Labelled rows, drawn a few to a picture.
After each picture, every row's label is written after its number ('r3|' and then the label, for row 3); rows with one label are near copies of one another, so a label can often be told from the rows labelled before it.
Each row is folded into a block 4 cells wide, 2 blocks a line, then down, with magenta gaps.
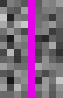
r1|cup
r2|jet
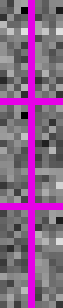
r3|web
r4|web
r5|web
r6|jet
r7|jet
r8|web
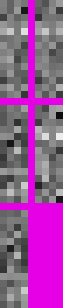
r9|web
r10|web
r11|jet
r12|web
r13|jet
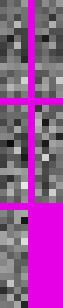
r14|jet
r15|jet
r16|jet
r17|cup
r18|web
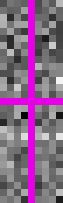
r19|cup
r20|jet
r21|web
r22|web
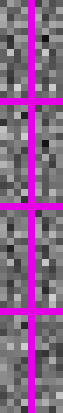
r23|cup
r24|cup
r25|web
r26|cup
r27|cup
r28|cup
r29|web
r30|jet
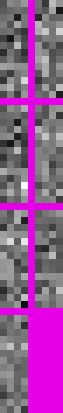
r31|jet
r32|web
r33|jet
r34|web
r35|web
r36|jet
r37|web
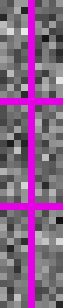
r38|web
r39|jet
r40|jet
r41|cup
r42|cup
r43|web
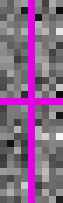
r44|web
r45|web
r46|jet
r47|web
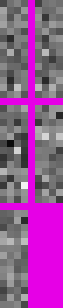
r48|cup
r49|cup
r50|jet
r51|web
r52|web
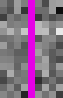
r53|web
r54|web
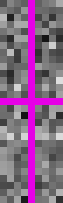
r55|cup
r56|jet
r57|web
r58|web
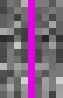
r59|jet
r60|jet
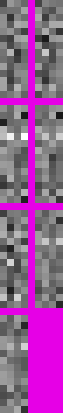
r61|cup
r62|cup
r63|web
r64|web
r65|cup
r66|web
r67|web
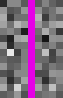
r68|cup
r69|cup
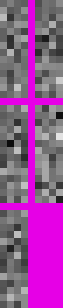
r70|cup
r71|jet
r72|jet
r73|web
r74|jet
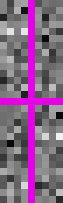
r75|web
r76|cup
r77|jet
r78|web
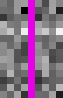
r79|web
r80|web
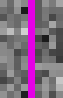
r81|web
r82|jet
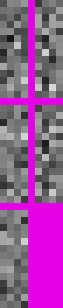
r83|jet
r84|cup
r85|web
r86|cup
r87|web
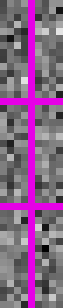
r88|jet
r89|web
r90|cup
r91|web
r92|web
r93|cup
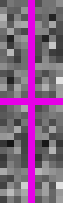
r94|cup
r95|jet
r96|jet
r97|jet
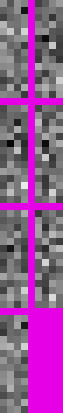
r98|web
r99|jet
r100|jet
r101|cup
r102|jet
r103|cup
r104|web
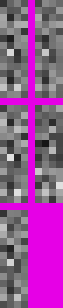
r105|cup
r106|cup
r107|cup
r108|jet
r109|cup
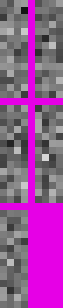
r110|web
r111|jet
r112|jet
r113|cup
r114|cup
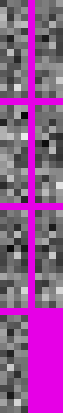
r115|cup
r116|jet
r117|web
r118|jet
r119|jet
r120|jet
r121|cup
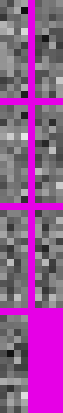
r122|web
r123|jet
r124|web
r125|jet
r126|cup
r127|cup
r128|jet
